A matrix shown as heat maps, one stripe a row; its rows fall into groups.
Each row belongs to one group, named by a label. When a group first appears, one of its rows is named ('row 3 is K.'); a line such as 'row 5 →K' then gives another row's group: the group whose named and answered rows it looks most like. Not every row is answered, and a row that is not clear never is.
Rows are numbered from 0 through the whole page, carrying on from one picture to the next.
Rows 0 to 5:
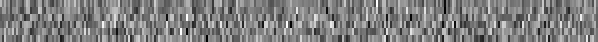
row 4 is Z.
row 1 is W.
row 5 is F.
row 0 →W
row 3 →F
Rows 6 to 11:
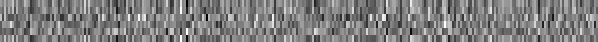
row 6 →Z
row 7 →Z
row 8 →F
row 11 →Z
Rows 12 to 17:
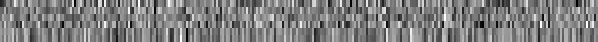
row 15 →F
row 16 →Z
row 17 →Z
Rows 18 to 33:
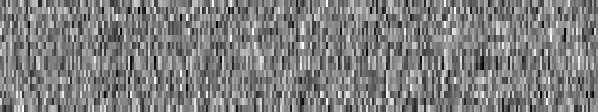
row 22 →W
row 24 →W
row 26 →F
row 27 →F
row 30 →Z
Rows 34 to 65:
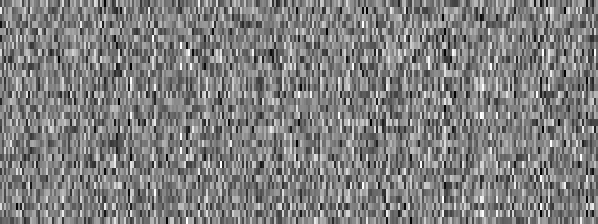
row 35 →W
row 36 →F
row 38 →W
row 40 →Z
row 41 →W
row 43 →Z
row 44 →W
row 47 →F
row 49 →W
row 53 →Z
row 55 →Z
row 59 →F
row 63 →F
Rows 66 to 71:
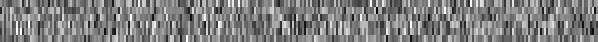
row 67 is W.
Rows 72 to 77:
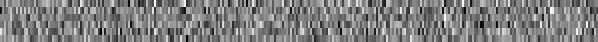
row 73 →F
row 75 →F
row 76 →W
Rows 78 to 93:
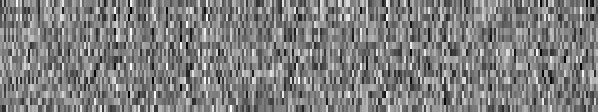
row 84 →Z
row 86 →W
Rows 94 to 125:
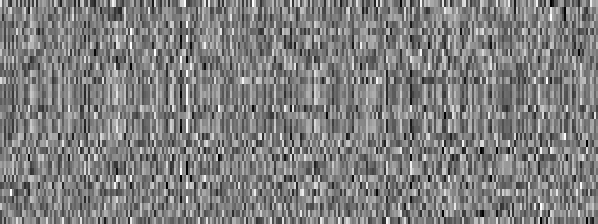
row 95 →W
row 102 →Z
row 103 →Z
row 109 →F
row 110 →W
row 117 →Z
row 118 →Z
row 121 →W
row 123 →F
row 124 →F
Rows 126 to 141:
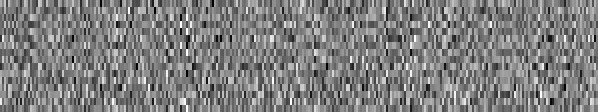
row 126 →W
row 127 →F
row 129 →Z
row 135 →W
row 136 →Z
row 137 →F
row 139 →F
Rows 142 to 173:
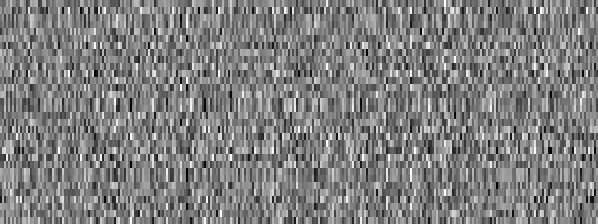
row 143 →F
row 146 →F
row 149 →W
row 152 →F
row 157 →Z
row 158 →F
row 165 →Z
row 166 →Z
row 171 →Z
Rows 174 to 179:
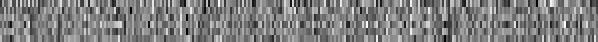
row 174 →F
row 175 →Z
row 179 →W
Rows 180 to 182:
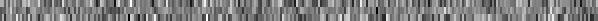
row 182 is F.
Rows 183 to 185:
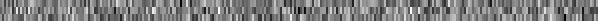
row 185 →W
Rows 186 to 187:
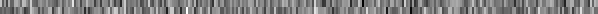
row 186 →W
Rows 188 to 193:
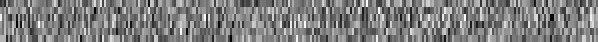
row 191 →F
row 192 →Z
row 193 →W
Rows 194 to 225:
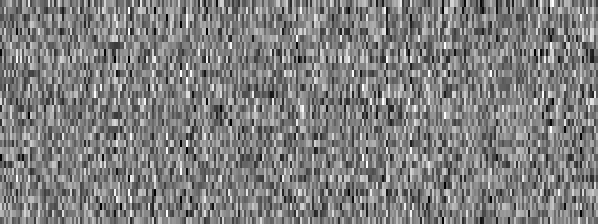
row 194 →F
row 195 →F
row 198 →F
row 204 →Z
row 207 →W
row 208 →F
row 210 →W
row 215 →Z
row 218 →Z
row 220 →W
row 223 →W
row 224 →Z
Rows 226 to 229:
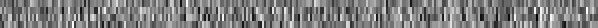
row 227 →F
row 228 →F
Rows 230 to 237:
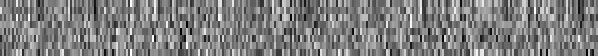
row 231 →F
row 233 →Z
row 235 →F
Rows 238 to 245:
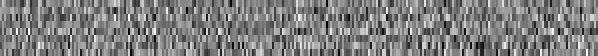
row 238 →W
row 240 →F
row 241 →W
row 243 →F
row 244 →F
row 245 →F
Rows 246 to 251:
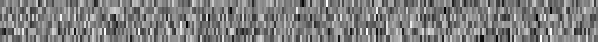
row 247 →W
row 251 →F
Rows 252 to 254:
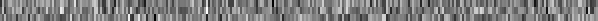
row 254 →F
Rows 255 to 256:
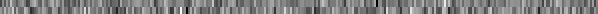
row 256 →Z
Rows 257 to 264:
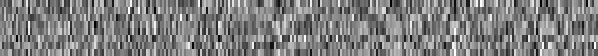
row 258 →F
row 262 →F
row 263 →W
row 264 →F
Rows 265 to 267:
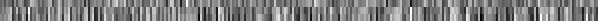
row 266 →F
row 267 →F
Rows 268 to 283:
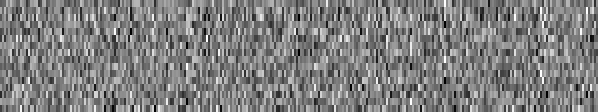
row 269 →F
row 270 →F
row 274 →Z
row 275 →F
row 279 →W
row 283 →F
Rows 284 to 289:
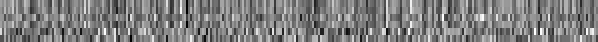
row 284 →Z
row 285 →Z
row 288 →F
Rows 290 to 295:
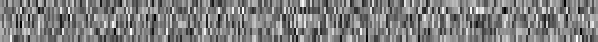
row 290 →W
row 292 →F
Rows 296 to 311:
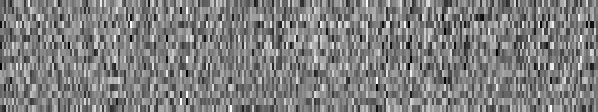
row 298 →F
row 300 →W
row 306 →Z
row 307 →W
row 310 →Z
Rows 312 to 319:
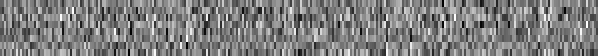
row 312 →F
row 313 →W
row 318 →Z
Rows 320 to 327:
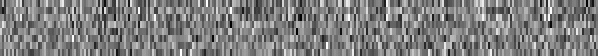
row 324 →W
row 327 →Z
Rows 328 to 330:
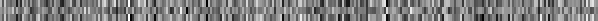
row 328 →F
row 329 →Z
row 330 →F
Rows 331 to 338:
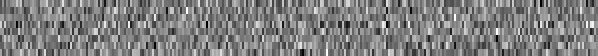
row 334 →F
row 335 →W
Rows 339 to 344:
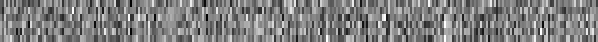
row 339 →Z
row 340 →W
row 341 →F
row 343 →F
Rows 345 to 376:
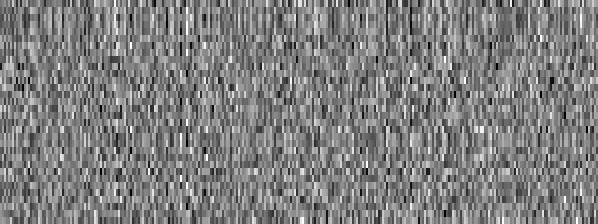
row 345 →F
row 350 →F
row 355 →Z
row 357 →W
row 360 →W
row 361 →W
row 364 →Z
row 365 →Z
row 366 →Z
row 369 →W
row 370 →Z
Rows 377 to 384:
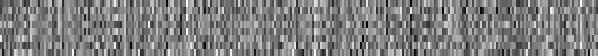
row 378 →F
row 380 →W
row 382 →W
